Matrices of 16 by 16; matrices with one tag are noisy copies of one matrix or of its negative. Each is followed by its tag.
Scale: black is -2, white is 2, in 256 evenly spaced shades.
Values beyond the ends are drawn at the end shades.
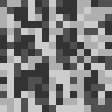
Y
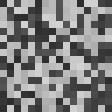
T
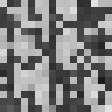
Y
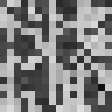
Y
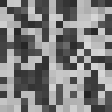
Y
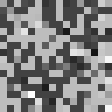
T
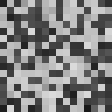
T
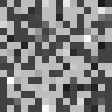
T
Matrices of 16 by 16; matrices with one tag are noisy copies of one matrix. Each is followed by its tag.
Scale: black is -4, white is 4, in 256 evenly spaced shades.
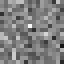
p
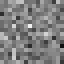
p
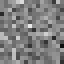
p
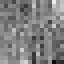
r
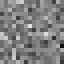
p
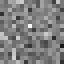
p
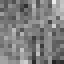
r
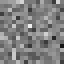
p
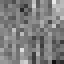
r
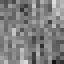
r
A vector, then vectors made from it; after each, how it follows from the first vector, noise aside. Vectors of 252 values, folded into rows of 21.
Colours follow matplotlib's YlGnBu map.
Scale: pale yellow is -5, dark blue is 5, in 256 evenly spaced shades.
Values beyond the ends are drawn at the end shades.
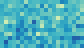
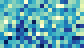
scaled up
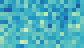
reversed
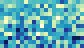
scaled up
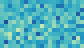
sign-scrambled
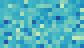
sign-scrambled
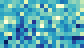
scaled up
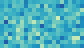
sign-scrambled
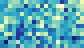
scaled up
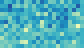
reversed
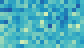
reversed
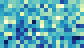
scaled up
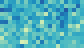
reversed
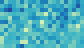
reversed
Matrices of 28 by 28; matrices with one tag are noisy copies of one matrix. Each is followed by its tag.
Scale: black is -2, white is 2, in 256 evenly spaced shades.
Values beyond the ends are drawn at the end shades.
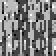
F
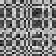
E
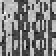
F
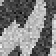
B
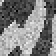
B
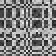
E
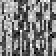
F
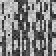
F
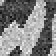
B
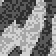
B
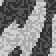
B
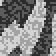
B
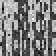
F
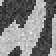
B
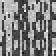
F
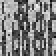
F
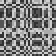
E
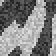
B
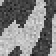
B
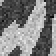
B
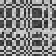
E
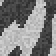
B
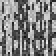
F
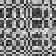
E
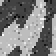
B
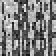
F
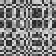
E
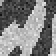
B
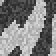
B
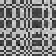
E
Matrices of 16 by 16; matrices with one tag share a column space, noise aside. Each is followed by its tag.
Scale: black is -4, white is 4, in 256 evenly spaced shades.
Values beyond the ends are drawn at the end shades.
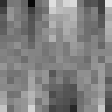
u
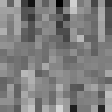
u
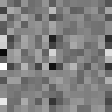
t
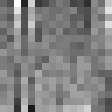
u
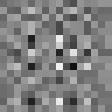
t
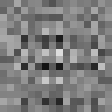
t
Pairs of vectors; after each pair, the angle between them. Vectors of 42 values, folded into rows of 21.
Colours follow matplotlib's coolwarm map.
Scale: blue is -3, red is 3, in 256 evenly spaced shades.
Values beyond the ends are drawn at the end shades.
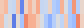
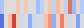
partly opposed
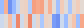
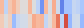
partly opposed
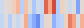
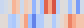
nearly parallel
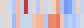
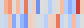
partly aligned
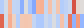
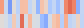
orthogonal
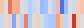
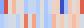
partly aligned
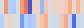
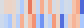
partly opposed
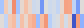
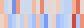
nearly opposite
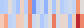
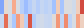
partly aligned
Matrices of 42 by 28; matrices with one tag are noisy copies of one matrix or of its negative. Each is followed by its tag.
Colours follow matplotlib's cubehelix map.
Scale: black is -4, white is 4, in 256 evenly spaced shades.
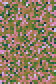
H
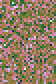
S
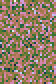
S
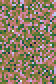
S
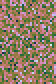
S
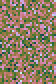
S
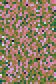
H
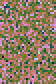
H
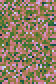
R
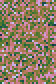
R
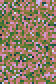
R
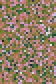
S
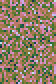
S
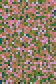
H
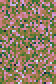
S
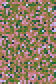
H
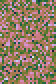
R
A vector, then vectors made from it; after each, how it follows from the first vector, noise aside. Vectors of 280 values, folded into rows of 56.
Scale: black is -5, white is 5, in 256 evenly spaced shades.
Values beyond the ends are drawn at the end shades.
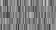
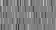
partly zeroed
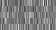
sign-scrambled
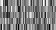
scaled up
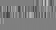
partly zeroed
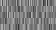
sign-scrambled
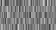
sign-scrambled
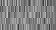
sign-scrambled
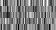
scaled up
